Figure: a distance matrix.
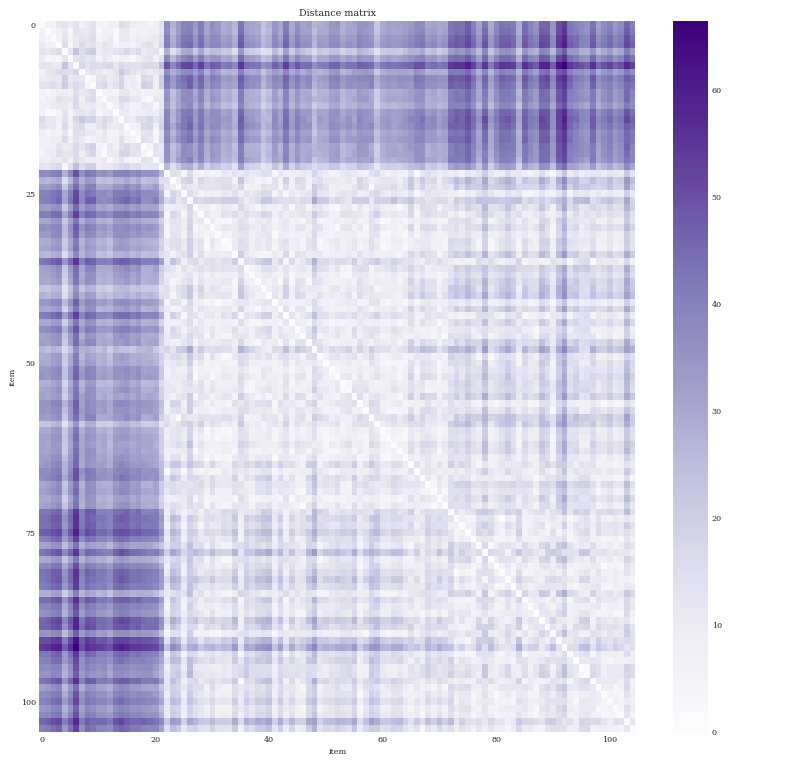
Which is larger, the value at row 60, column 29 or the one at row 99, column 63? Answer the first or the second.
the second
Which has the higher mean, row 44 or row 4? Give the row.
4
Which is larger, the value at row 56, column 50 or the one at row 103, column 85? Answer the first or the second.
the second
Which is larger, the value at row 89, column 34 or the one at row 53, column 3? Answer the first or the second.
the second
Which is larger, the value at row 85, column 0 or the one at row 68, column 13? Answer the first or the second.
the first
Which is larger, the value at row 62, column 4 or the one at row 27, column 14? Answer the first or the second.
the second
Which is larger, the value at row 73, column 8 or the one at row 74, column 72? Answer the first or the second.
the first
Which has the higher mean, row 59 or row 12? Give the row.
12
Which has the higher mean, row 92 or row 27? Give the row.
92
